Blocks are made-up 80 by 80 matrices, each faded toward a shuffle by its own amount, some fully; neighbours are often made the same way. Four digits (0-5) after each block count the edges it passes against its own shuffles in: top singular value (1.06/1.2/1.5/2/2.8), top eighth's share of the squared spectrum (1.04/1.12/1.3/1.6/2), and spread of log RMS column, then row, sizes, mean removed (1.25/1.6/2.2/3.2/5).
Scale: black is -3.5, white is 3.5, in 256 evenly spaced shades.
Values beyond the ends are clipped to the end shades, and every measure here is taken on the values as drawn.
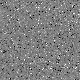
0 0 0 0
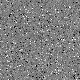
0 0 1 0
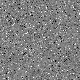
0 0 0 0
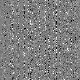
2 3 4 0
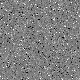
0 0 0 0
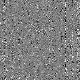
2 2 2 0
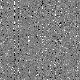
2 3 2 1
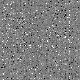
2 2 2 0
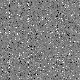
2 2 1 1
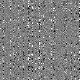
2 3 4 2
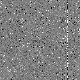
3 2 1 1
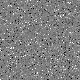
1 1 1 0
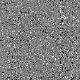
2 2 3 1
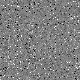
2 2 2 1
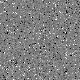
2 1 1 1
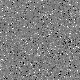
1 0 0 0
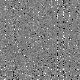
2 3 2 1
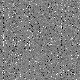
2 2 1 0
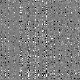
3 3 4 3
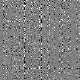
3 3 4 2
